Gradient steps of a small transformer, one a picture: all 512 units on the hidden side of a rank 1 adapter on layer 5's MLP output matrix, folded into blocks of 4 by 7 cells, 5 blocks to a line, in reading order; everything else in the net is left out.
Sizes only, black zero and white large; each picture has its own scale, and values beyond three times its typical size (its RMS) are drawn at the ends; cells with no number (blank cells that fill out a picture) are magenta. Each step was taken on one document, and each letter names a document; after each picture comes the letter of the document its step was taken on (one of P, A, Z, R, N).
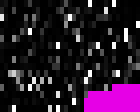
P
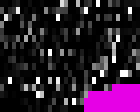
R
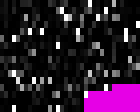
P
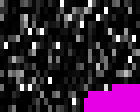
P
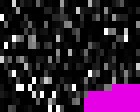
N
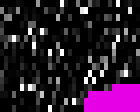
R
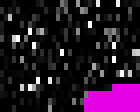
R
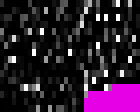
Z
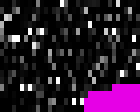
R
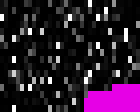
P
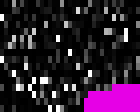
N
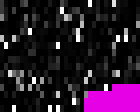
P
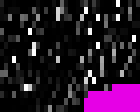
Z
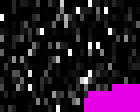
P
